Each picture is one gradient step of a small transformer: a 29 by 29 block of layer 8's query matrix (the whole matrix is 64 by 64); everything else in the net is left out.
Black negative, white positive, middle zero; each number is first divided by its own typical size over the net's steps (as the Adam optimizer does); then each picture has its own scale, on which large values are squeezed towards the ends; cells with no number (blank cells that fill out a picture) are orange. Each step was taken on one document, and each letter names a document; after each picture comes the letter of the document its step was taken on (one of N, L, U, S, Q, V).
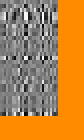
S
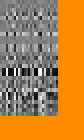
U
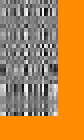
S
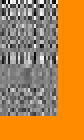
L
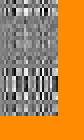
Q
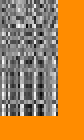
L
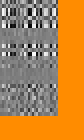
L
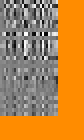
Q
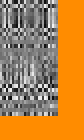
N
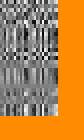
Q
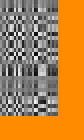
U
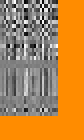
Q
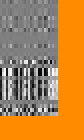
N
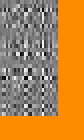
S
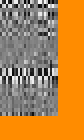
N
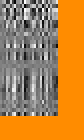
Q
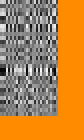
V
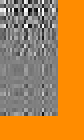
S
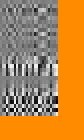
U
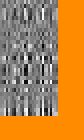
S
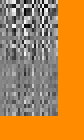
Q
